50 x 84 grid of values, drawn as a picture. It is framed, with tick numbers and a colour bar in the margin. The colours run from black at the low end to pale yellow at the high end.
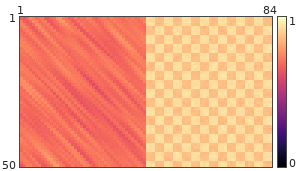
The table splits into one row of 2 panels. Panel 1,1: high, slanting down to the right, faint in contrast. Panel 1,2: very high, checkered, faint in contrast.
